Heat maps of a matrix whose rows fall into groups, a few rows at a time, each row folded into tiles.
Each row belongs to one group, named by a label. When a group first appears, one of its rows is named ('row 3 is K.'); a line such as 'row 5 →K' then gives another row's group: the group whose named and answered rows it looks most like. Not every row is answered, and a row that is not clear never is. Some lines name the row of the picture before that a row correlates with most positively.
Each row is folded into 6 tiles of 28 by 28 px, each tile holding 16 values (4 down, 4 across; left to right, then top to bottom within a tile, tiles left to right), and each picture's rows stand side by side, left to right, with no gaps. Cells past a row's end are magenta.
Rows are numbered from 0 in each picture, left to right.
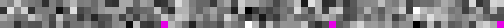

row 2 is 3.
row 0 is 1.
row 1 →1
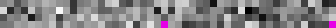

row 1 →1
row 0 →3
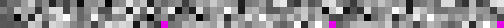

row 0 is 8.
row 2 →3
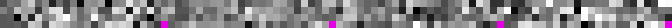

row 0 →8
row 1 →3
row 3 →3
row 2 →1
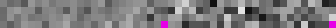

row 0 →8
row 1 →1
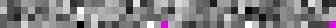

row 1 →1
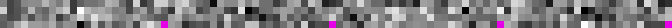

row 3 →1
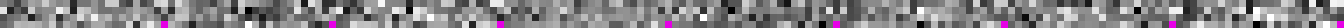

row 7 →3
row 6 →8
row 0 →3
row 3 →3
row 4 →1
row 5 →3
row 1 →1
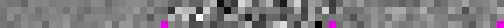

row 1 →1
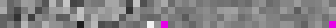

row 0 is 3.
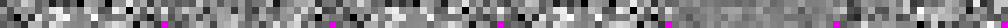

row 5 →3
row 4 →8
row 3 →8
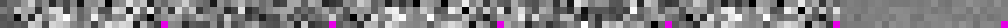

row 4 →8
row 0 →8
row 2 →8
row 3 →1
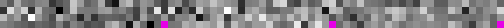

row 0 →1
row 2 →8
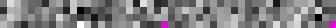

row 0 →1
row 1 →8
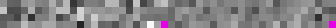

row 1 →8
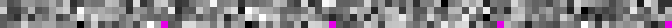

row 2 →8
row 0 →3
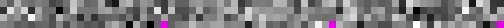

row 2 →1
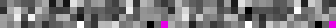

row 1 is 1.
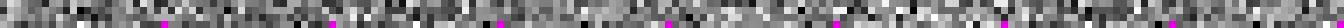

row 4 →8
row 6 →1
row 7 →3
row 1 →1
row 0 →1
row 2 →1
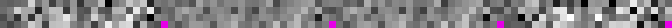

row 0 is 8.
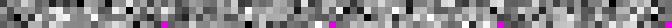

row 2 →3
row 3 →8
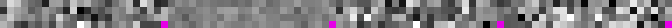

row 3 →8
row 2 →1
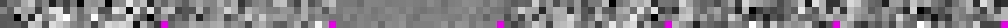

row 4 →1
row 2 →8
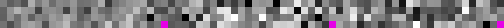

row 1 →8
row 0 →8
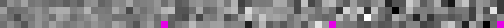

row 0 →8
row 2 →1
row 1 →3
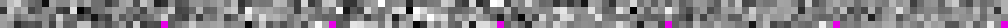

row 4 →3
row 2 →3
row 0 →1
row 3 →8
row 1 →3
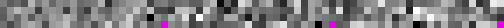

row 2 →3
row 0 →8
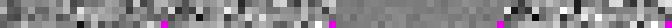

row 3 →3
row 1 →3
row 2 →8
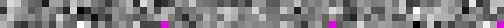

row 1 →8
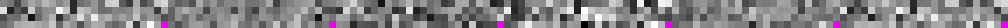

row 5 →3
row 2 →1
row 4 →3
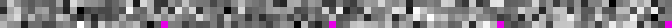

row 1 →1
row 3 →8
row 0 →1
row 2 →3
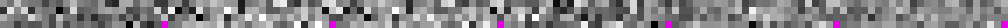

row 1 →3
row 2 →3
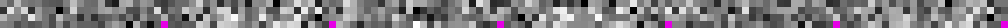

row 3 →8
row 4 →1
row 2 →1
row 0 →1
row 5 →8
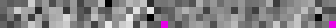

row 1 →8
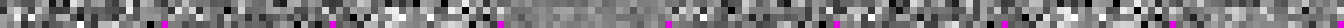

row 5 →1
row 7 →8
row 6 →8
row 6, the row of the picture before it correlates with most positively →0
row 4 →1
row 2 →8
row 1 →1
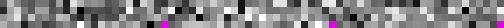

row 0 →1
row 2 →8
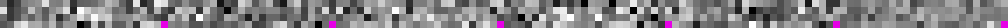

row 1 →1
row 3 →8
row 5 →3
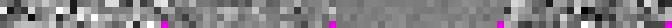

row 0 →3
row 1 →8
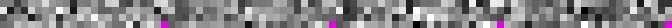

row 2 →3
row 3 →1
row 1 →3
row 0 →3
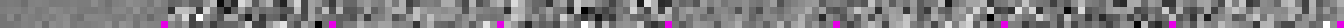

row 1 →1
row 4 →8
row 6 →1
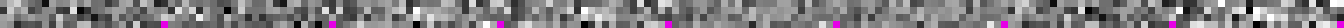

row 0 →1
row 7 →3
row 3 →3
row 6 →1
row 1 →1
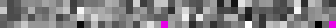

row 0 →3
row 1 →1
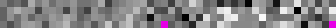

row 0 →8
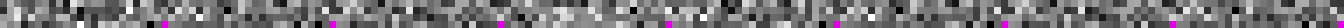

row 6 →1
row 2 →1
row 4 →1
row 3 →8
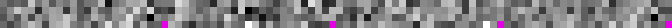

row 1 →1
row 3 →8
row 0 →8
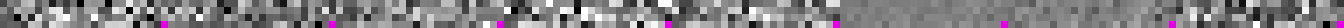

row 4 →3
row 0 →8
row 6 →8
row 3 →3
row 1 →1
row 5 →8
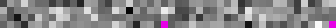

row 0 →8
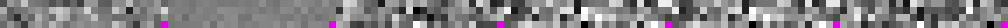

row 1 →8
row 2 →1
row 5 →1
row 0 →8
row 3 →3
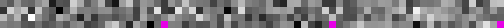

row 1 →1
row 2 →3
